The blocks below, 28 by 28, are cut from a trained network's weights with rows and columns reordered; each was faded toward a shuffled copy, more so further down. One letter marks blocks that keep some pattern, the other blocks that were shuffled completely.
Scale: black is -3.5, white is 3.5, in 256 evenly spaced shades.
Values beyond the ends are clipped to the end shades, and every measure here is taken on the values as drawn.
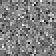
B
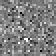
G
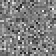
B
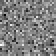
B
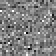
B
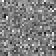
B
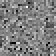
G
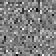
G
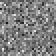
B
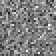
B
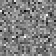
G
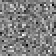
G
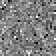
B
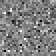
G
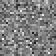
G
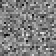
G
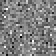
B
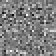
G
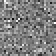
G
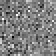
B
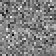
B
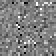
G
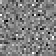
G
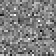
G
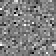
G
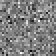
G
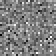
B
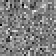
G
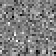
G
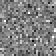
B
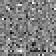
G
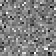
B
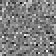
G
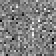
B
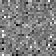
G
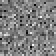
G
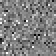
B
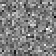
G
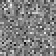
G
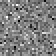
B
